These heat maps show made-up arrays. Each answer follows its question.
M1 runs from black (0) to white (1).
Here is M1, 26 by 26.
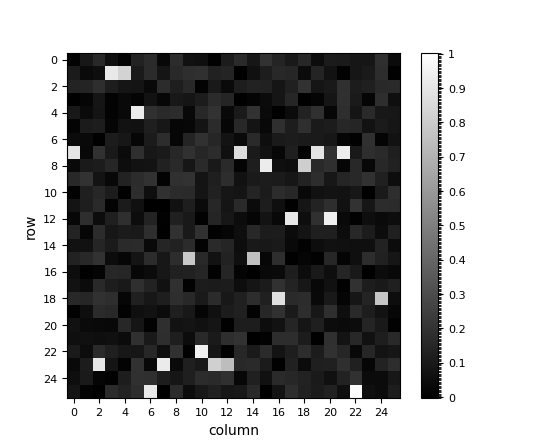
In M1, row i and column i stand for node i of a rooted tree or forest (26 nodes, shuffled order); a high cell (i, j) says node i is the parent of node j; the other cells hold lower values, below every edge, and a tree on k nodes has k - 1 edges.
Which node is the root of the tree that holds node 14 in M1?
8
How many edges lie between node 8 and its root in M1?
0
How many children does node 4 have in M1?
1
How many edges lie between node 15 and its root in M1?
1
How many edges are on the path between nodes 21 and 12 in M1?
3
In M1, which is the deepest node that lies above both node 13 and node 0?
7
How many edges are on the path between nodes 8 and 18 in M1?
1
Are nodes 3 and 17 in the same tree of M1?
no
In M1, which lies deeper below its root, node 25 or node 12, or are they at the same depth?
node 12
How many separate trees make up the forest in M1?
4
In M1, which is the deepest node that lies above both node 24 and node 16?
18
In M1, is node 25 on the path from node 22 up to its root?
yes
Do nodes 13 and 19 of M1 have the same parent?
yes
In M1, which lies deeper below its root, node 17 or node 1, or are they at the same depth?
node 17
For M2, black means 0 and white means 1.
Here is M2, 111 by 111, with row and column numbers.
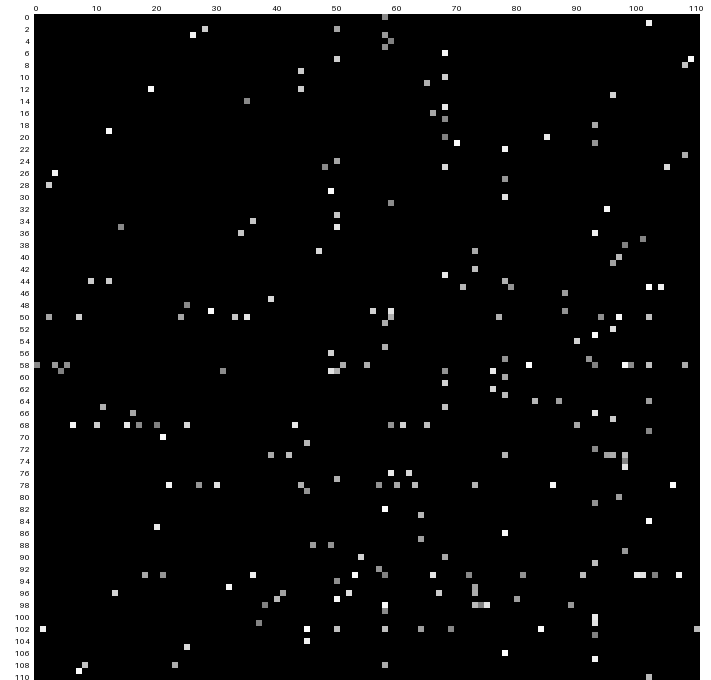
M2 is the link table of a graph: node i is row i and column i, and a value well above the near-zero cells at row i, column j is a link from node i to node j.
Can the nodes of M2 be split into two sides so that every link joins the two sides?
yes
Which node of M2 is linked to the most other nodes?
node 93
